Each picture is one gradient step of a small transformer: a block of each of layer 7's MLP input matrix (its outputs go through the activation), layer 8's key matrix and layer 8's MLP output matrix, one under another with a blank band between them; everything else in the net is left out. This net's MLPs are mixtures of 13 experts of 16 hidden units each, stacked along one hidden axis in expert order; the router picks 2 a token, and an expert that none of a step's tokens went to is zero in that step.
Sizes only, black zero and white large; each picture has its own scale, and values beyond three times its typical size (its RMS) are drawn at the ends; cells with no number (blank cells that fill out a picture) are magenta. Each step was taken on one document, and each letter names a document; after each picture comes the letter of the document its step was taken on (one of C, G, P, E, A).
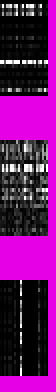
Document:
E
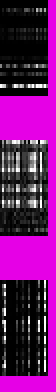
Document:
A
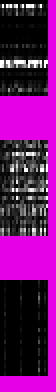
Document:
E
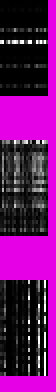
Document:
A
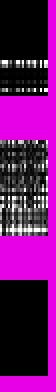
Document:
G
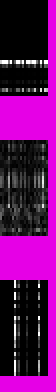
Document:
G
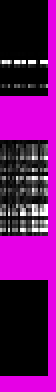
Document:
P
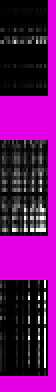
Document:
A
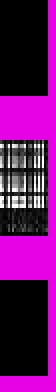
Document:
G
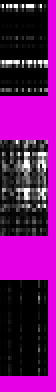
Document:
E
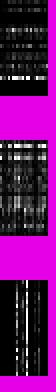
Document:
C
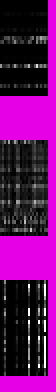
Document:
A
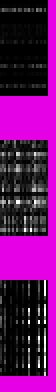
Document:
A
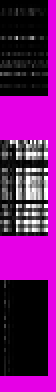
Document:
P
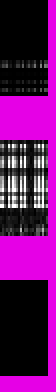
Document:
G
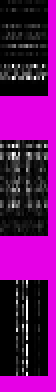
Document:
C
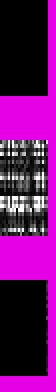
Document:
G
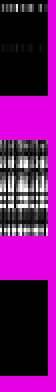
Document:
G
